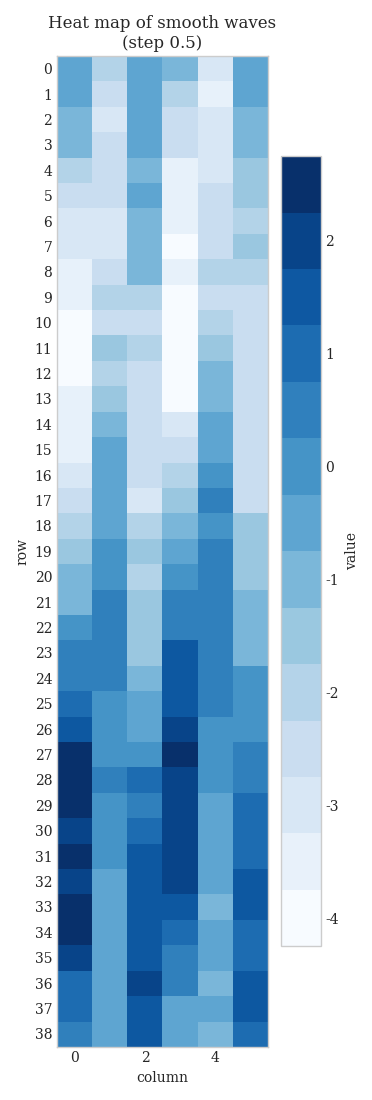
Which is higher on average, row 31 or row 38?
row 31
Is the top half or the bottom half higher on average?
bottom
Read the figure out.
Title: Heat map of smooth waves (step 0.5)
x-axis: column, ticks 0 2 4
y-axis: row, ticks 0 1 2 3 4 5 6 7 8 9 10 11 12 13 14 15 16 17 18 19 20 21 22 23 24 25 26 27 28 29 30 31 32 33 34 35 36 37 38 (0 at the top)
Colour bar: value, ticks -4 -3 -2 -1 0 1 2
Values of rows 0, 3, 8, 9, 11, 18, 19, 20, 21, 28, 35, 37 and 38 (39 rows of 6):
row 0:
-0.5 -2 -0.5 -1 -3 -0.5
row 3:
-1 -2.5 -0.5 -2.5 -3 -1
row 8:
-3.5 -2.5 -1 -3.5 -2 -2
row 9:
-3.5 -2 -2 -4 -2.5 -2.5
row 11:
-4 -1.5 -2 -4 -1.5 -2.5
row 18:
-2 -0.5 -2 -1 0 -1.5
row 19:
-1.5 0 -1.5 -0.5 0.5 -1.5
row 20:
-1 0 -2 0 0.5 -1.5
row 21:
-1 0.5 -1.5 0.5 0.5 -1
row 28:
2.5 0.5 1 2 0 0.5
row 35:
2 -0.5 1.5 0.5 -0.5 1
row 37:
1 -0.5 1.5 -0.5 -0.5 1.5
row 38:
0.5 -0.5 1.5 -0.5 -1 1
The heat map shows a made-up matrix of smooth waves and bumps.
